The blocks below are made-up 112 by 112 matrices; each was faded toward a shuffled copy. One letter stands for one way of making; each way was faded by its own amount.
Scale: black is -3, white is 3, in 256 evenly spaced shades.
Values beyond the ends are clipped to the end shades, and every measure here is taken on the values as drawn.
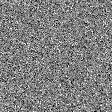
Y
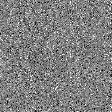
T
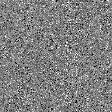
T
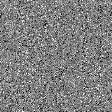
T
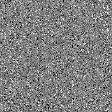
T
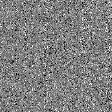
T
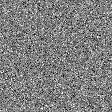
Y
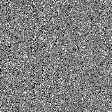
T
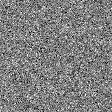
Y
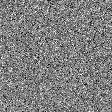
Y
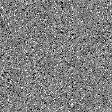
T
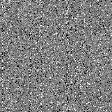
T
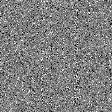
T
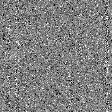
T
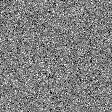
Y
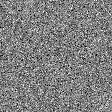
Y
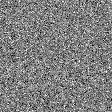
Y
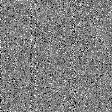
T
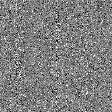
T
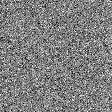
Y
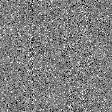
T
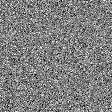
Y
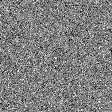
Y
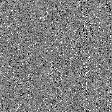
T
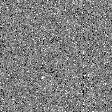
T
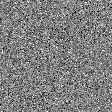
Y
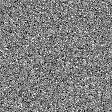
Y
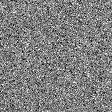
Y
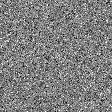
Y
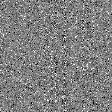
T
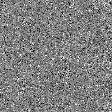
T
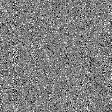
T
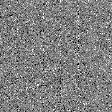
T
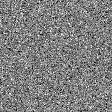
Y
